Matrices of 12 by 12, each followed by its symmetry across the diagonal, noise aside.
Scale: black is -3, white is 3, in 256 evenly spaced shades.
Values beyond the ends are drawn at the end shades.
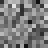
neither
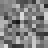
antisymmetric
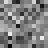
neither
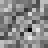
symmetric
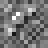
symmetric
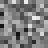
antisymmetric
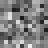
antisymmetric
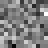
antisymmetric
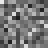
symmetric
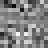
neither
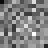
symmetric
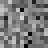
neither
